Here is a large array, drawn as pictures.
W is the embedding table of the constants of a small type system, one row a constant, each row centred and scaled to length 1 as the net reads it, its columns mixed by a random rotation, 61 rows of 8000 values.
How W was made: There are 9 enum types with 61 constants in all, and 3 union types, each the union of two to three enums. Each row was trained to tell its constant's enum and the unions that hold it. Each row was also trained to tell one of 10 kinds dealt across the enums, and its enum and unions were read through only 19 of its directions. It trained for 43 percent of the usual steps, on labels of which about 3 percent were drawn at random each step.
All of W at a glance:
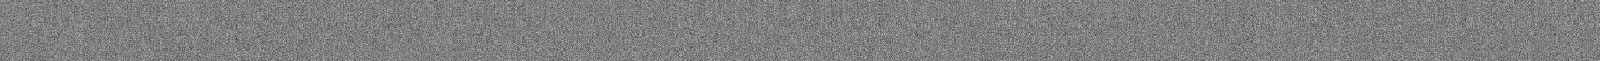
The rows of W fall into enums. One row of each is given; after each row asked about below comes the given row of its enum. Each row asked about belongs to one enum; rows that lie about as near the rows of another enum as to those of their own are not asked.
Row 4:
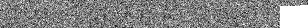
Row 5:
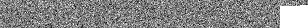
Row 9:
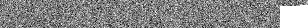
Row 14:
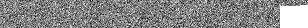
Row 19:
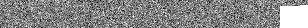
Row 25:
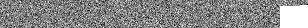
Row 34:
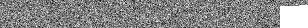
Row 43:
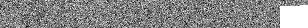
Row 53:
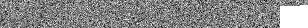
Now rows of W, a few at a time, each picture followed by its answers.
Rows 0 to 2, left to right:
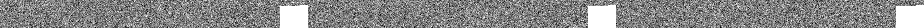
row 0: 4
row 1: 4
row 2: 53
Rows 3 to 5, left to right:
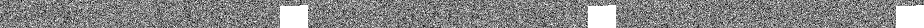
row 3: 25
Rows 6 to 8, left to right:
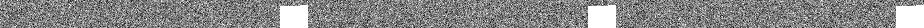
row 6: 14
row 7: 43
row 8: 9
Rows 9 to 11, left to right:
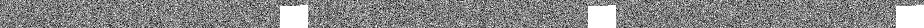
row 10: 5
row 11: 9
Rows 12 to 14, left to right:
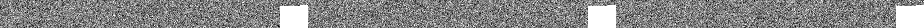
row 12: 53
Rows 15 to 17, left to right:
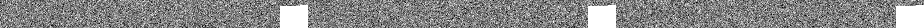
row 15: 9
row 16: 19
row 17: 25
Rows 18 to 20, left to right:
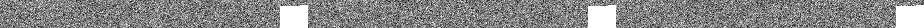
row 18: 5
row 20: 4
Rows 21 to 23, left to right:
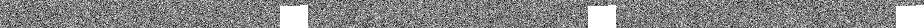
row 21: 9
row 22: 43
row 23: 4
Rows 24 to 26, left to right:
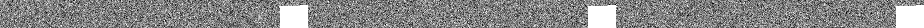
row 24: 4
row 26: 4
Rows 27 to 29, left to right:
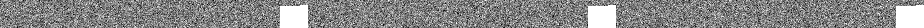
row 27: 53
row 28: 25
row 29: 53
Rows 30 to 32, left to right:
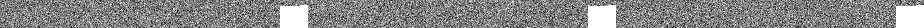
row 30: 34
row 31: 14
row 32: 43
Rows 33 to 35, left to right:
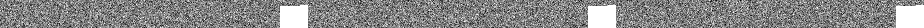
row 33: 34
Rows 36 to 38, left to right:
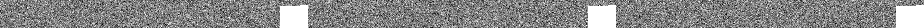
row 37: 4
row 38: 19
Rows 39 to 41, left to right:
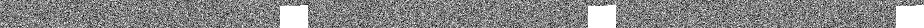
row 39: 25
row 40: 9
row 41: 19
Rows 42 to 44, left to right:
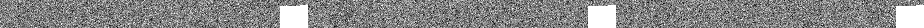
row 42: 9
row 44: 53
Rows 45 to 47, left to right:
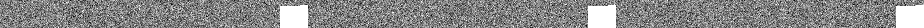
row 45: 25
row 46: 53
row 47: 34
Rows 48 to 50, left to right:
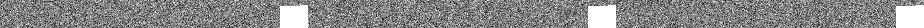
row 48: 43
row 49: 43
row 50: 43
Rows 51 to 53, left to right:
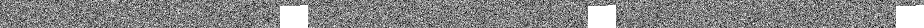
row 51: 25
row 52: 19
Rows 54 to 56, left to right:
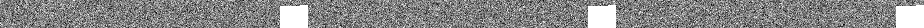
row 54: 5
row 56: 43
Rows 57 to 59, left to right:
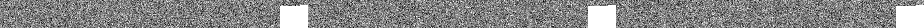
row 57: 9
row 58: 19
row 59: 53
